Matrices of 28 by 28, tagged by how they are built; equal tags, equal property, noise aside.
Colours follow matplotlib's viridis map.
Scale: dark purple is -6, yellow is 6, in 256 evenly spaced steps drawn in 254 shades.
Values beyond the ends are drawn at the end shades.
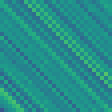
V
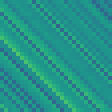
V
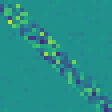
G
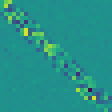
G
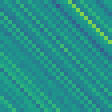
V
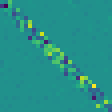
G
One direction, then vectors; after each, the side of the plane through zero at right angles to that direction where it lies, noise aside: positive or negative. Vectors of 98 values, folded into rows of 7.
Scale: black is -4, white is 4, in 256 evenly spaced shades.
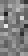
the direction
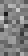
positive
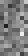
negative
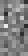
positive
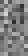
negative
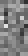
positive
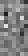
positive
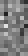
positive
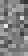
positive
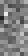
negative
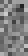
negative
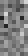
negative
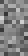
positive
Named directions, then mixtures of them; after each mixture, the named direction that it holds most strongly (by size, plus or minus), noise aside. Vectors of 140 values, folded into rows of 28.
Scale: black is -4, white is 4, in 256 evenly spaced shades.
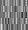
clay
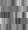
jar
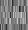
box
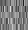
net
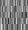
clay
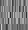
box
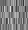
net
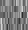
clay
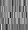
box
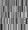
clay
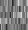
box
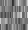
jar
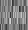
box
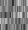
jar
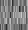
box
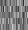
net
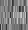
box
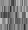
jar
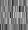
box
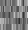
jar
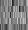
box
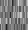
box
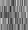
net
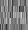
box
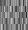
net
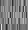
box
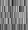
box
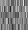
net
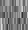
clay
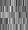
net
